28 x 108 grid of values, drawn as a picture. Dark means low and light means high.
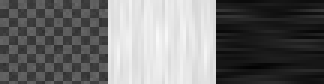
It is made of 1 by 3 panels. Panel 1,1: low, checkered. Panel 1,2: very high, streaked downward, faint in contrast. Panel 1,3: very low, streaked across, faint in contrast.
